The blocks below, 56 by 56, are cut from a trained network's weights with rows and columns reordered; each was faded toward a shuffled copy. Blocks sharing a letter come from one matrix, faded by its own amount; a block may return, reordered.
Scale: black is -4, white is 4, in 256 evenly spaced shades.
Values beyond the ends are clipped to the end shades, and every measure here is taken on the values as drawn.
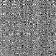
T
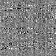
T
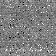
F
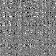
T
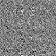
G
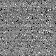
F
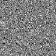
G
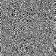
G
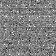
F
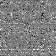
F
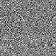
G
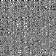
T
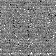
F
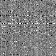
T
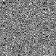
G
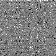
F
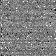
F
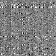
T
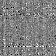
T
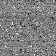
F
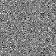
G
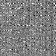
T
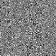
G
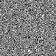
G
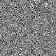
G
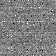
F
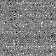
F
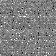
F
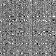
T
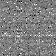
F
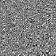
G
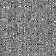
T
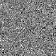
G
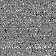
F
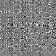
T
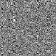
G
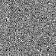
G
